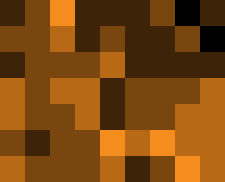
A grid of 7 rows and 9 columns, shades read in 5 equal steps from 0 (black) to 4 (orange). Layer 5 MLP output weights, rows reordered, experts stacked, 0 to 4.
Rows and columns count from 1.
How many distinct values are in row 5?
3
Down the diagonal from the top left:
1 2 2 3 1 3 2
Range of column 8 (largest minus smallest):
4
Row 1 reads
1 2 4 1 1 1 2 0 1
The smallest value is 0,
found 2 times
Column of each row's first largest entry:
3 3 5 1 1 5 8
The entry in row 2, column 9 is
0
